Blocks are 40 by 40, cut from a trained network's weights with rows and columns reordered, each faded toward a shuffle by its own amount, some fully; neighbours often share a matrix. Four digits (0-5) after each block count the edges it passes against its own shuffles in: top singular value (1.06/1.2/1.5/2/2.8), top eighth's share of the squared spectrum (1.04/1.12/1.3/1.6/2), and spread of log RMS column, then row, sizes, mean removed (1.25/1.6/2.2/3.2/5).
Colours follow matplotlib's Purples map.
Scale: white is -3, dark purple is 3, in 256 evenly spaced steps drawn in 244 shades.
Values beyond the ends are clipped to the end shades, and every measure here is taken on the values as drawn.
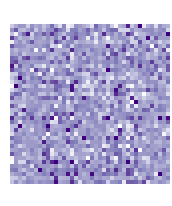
2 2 2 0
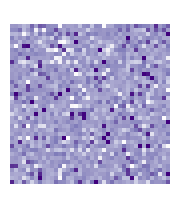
0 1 0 0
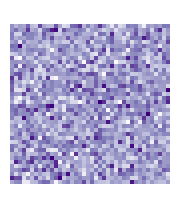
0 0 0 0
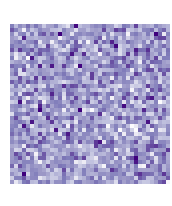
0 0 0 0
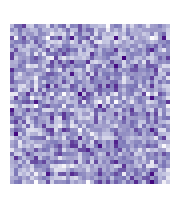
3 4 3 1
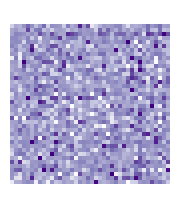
0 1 1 0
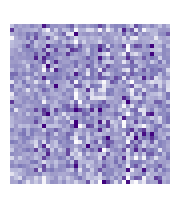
2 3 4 0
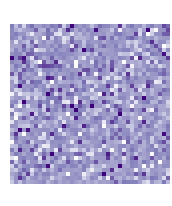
0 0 0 0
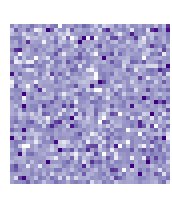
0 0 0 0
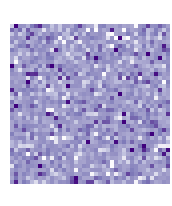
0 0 0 0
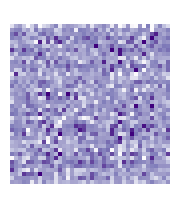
2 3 3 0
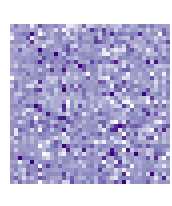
1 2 2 0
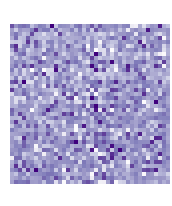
1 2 2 0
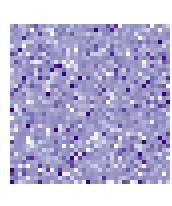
0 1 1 0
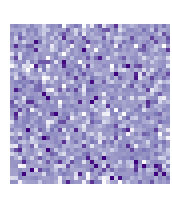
1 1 0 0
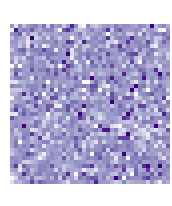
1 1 0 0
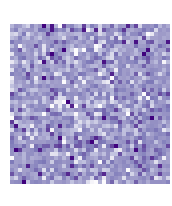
1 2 1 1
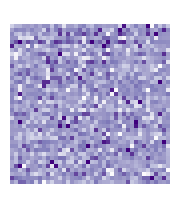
1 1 0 0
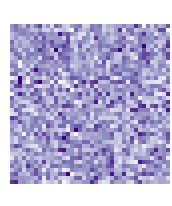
2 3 1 1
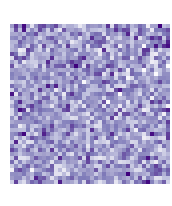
2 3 0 1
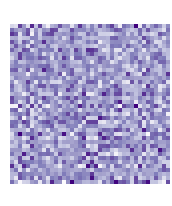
3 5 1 3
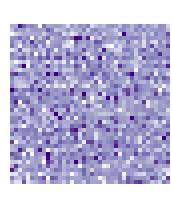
2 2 1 0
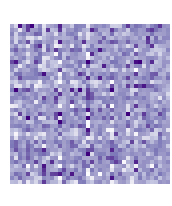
2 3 3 0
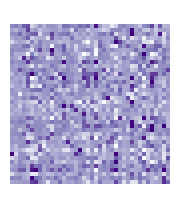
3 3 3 0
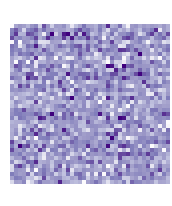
2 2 2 0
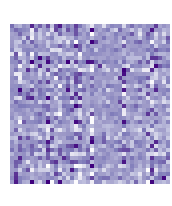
2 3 3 0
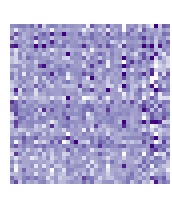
3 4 3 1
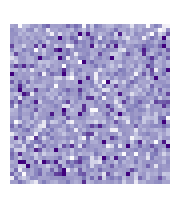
0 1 0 0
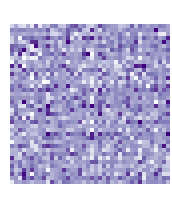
2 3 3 1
